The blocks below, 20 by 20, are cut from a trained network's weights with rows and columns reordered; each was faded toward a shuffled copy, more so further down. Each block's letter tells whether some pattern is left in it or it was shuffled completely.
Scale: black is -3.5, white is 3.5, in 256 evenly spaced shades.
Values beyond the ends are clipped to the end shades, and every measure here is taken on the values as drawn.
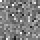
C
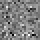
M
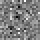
M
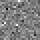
C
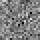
C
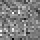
M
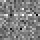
M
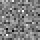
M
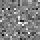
M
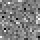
C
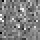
M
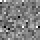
M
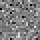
C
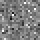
C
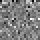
M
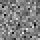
C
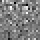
M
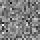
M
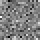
C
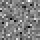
C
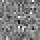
M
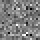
M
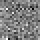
M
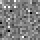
C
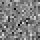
C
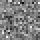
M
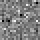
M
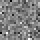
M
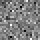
C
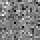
C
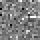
M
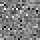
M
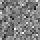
C
